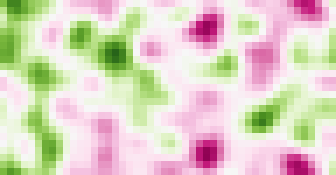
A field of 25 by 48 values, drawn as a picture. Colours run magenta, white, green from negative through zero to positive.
Stripes: none. Ninth with the lowest average: bottom middle. Grain: blotchy. Lone odd cells: none.
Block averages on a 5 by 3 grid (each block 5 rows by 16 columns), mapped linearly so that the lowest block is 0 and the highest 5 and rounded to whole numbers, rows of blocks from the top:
421 | 532 | 332 | 324 | 301
